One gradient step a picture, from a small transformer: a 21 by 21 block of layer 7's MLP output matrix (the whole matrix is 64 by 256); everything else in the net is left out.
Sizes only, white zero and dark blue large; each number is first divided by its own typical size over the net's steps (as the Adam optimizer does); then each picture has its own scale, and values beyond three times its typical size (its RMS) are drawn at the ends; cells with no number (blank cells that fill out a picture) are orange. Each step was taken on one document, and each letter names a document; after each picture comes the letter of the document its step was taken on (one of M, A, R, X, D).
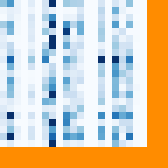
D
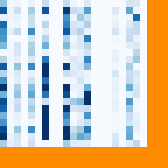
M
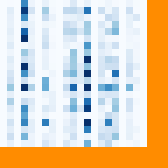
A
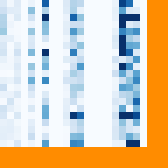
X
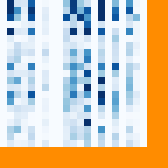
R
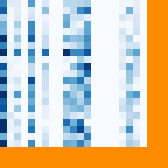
M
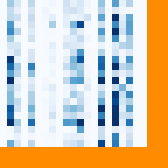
R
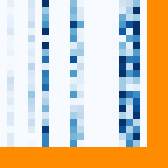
X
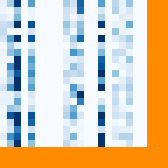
R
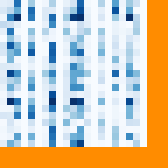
R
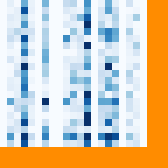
A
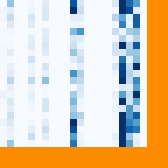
X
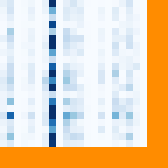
D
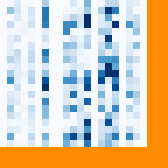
A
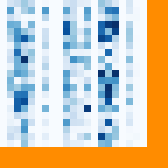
A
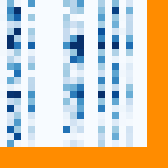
R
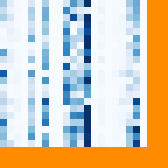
M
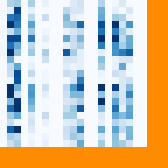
R
